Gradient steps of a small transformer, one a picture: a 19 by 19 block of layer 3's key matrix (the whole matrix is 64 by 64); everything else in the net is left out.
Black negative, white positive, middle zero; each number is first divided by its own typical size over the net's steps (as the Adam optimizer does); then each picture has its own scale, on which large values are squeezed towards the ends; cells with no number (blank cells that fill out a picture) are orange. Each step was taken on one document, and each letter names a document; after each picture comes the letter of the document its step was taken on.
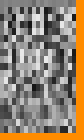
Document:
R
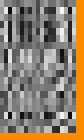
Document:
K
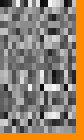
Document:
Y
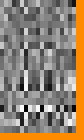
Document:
K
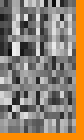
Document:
R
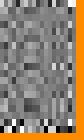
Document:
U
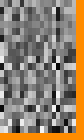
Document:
R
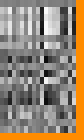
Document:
Y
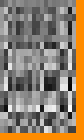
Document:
K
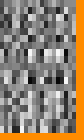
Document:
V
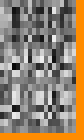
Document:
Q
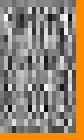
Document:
K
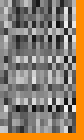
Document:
Q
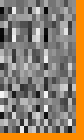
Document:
K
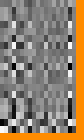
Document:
U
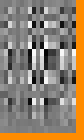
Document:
V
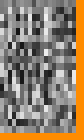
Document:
Y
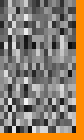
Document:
R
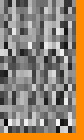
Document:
Y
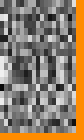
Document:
R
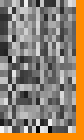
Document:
Y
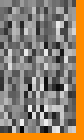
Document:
K
